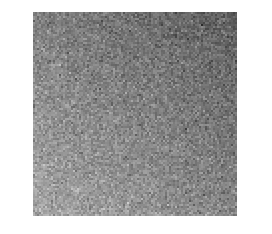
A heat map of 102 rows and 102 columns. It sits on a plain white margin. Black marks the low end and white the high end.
The histogram is bell-shaped. The top right is the ninth with the lowest average. The bottom left is the ninth with the highest average. The field climbs toward the bottom left. No single row or column stands out from its neighbours. Neither half mirrors the other.
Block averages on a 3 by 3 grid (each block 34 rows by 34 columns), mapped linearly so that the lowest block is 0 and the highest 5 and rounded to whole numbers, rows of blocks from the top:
2 1 0 / 4 3 1 / 5 4 3
